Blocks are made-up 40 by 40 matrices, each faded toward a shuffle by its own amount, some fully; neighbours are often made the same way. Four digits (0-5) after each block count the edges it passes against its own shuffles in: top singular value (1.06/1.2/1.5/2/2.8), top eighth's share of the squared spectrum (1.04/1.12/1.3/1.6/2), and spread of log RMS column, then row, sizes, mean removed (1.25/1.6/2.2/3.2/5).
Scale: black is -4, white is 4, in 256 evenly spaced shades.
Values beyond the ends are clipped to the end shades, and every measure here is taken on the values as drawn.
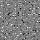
2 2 0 1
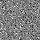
0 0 0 0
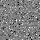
0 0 0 0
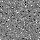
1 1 0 0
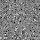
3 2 1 0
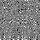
3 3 1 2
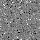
1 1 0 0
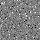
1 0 0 0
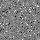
0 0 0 0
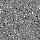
0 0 0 0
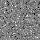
2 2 0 0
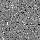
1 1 0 0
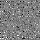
3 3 1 2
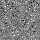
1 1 0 0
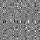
4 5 3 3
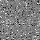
2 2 1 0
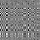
5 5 3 4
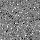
0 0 0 0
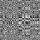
4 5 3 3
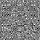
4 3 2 2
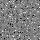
1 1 0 0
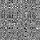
4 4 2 2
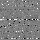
3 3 0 2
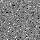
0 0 0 0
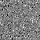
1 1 0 0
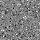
1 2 0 1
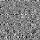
3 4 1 2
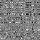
3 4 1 3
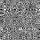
3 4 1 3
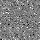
2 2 0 1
